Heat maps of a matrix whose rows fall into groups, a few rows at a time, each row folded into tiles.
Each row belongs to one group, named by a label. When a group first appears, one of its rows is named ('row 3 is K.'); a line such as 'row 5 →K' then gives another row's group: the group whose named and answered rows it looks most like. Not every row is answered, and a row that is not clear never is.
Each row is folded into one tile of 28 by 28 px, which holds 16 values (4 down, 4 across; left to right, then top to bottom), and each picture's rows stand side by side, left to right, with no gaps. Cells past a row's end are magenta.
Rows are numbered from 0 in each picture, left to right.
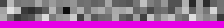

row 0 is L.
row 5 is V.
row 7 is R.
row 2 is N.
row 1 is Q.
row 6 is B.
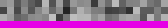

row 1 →B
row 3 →R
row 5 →V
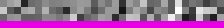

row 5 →V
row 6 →L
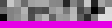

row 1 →Q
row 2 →R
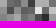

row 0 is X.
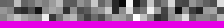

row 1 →N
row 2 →X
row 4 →B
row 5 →L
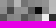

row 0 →N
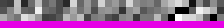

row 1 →L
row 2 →B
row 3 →N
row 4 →N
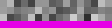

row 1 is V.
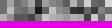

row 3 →V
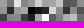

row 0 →N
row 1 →Q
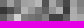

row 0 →Q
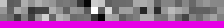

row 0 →V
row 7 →Q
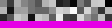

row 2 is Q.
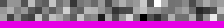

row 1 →V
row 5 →N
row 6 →B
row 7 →Q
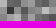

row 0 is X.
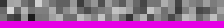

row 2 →B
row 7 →Q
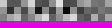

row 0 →X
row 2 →X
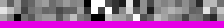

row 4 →B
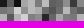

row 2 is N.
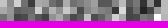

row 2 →L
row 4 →L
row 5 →Q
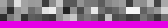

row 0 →N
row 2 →X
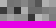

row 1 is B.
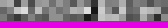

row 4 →L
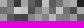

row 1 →B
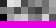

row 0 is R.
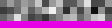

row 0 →Q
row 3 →X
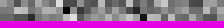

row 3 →B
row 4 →R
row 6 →B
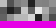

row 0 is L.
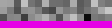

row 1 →R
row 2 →R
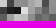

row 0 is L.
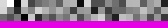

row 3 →X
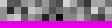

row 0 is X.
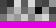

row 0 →B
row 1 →X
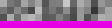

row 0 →V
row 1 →L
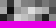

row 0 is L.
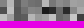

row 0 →L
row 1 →R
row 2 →N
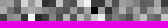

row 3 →X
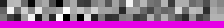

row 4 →N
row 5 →V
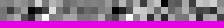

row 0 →N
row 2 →X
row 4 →Q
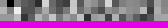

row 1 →B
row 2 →B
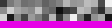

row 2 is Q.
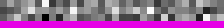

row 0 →Q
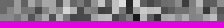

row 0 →B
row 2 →L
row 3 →R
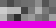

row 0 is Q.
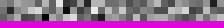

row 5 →R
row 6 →L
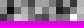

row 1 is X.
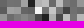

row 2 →V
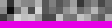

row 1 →L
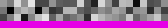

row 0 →N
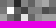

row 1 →R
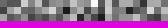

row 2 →N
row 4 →R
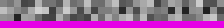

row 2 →L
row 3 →V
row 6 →L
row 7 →X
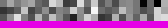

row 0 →Q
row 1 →V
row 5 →Q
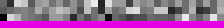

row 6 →Q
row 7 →Q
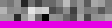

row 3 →R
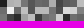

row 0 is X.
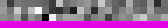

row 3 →N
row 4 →B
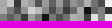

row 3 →V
